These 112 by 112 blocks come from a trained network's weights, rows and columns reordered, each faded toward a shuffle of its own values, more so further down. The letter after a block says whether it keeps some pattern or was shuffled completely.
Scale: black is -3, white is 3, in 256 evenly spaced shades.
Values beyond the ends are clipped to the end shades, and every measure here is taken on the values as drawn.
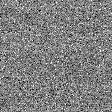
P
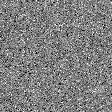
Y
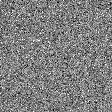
Y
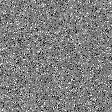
Y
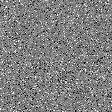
P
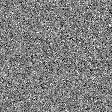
Y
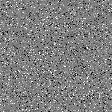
P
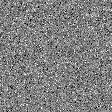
Y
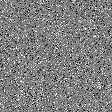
Y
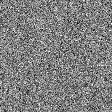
Y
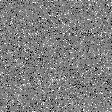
P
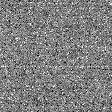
P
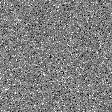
Y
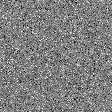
Y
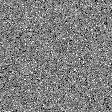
Y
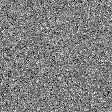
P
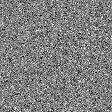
P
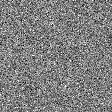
P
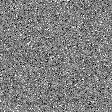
Y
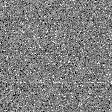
P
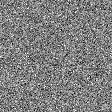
Y
